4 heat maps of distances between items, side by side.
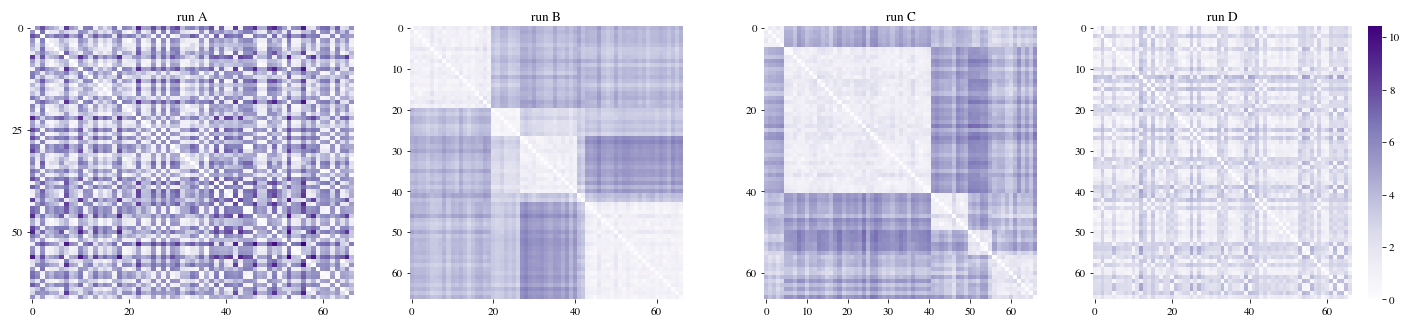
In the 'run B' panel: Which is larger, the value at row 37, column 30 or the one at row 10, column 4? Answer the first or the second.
the first
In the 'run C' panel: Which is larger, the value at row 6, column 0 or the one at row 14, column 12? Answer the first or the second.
the first
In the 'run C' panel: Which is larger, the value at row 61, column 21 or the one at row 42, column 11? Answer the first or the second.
the second
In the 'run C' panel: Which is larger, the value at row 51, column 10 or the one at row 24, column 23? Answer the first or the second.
the first
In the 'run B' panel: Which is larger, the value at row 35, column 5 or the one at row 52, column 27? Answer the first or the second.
the second
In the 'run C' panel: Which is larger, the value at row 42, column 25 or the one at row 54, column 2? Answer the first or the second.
the first
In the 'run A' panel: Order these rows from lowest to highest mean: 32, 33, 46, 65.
32, 33, 65, 46
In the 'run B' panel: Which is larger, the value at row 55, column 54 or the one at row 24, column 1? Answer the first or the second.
the second
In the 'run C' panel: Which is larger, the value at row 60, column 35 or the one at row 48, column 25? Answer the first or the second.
the second
